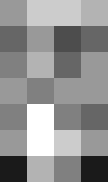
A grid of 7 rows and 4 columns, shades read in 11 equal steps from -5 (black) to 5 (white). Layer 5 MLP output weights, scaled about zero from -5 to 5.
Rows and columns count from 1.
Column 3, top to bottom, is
3 -2 -1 1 0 3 0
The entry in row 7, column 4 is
-4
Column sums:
-2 18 4 -1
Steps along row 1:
up same down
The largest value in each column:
1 5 3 2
